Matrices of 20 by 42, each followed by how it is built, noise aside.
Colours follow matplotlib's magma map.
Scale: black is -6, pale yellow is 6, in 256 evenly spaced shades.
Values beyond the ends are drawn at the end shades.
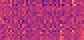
low rank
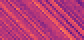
Toeplitz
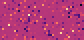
sparse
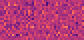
low rank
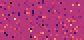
sparse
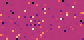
sparse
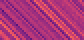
Toeplitz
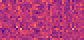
low rank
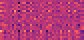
low rank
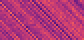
Toeplitz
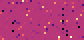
sparse
